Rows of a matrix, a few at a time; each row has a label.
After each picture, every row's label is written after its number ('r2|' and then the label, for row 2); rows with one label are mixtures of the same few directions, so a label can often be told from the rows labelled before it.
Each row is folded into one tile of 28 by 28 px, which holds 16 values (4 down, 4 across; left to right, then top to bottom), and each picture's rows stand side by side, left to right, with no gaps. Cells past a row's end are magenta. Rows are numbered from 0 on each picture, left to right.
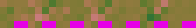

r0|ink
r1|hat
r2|ink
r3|hat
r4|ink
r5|hat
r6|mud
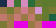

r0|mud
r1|ink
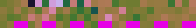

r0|hat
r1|mud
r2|mud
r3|ink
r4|ink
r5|ink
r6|mud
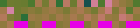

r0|ink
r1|mud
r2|mud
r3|mud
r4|hat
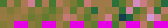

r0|mud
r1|mud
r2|hat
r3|ink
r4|hat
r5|hat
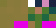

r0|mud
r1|mud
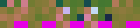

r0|mud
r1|hat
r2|ink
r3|ink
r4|mud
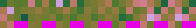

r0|ink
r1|mud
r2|mud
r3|hat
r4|hat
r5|hat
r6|hat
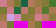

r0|hat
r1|hat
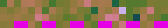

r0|mud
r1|hat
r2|hat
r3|ink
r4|ink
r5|ink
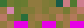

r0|ink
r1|hat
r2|mud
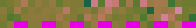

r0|hat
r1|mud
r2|ink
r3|mud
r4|mud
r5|ink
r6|ink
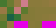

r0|hat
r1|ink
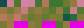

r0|mud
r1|mud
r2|hat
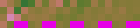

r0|hat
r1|mud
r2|mud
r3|mud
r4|ink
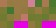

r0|ink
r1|mud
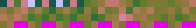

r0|mud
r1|mud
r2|mud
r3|hat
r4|hat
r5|ink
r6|hat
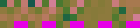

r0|mud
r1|mud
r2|hat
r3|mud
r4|ink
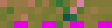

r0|ink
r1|mud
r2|hat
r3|ink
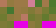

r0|ink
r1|mud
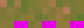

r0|mud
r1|hat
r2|ink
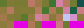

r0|ink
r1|hat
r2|hat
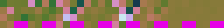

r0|ink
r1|mud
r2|hat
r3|mud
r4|hat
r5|hat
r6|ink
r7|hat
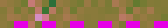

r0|hat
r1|hat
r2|hat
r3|mud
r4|hat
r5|ink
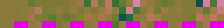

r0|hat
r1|ink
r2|hat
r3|mud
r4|hat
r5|hat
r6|ink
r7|mud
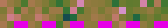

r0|hat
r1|hat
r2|hat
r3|hat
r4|ink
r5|mud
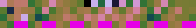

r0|ink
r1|hat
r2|hat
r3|mud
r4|mud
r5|hat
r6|ink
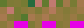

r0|ink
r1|mud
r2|mud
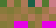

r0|mud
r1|mud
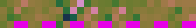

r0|hat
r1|hat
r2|hat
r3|ink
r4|ink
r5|mud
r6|ink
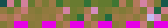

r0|mud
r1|mud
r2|ink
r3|ink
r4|mud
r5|hat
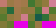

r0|ink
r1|hat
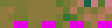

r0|ink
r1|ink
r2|hat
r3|mud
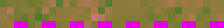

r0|ink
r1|hat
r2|mud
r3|hat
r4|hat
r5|hat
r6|ink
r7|ink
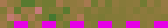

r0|hat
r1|ink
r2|ink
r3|mud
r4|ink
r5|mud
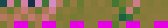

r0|mud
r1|mud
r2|mud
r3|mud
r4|hat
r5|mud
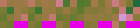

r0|ink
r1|ink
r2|mud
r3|mud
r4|hat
